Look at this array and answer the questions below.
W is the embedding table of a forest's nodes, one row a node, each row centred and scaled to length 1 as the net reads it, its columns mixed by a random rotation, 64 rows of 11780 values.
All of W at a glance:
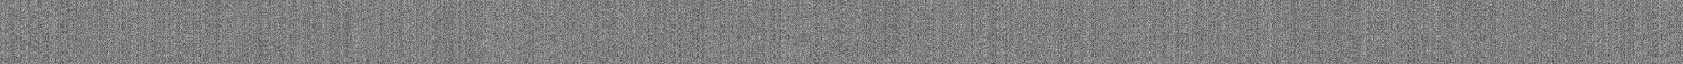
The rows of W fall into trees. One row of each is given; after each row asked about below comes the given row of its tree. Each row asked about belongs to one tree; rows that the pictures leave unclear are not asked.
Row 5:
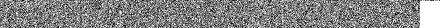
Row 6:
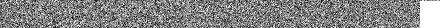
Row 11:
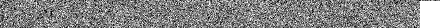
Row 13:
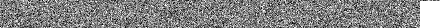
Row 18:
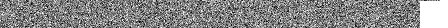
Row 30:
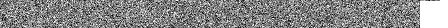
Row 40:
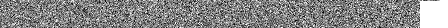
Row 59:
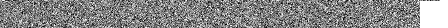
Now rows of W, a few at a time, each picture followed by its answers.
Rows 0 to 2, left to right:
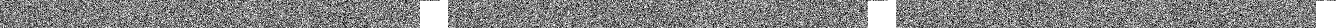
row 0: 59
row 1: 5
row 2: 13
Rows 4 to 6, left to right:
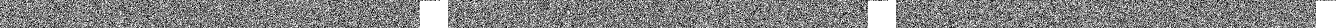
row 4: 5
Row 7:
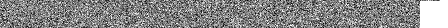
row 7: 13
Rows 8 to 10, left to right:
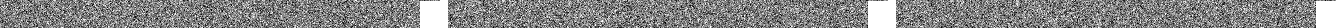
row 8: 59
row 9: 30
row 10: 30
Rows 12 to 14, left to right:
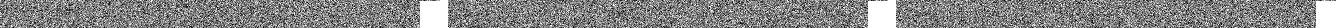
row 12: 40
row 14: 13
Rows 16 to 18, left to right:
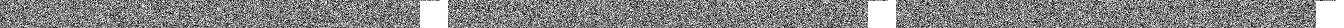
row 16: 30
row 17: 40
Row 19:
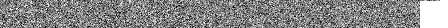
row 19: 30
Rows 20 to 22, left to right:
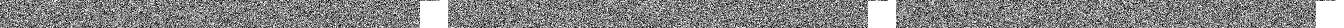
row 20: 6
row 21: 13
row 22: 18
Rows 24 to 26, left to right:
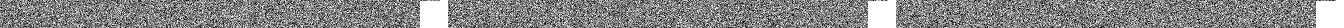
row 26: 13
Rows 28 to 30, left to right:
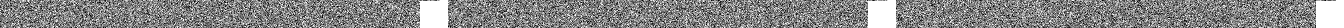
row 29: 18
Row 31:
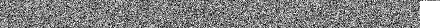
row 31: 5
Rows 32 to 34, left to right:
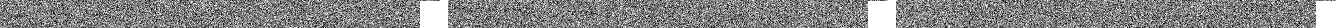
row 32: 13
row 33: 40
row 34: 40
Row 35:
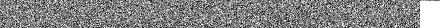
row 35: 30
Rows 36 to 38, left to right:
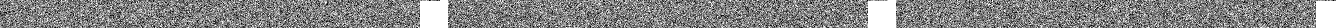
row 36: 30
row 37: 6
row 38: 30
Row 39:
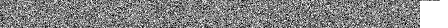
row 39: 30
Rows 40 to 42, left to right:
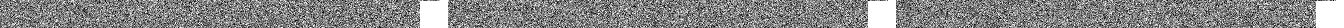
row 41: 40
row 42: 11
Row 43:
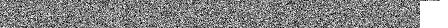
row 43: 13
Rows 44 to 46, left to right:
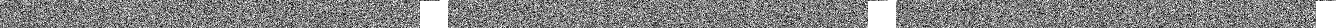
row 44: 59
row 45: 40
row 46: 40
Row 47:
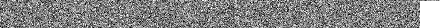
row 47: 18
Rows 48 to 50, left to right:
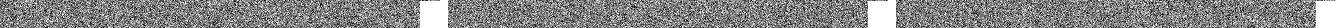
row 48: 11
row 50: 18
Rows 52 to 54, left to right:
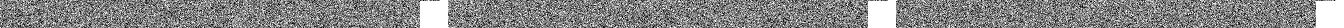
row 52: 13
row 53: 13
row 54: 40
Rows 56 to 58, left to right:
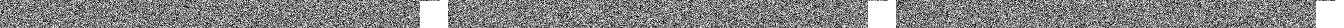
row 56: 40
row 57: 30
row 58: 11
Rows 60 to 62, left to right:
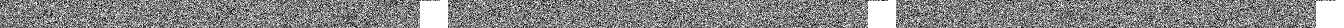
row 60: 11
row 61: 11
